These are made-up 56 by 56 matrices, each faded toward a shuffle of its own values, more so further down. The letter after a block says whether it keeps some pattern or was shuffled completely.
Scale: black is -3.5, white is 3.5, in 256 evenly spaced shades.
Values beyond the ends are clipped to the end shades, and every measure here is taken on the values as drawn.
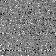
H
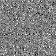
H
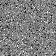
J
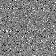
H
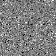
H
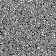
J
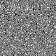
H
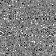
H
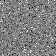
J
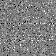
H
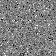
J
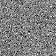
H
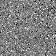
H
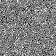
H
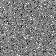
J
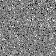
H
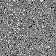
J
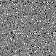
H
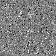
H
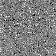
H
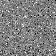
H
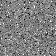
J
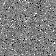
H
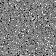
J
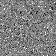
J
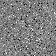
J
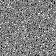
J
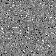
H
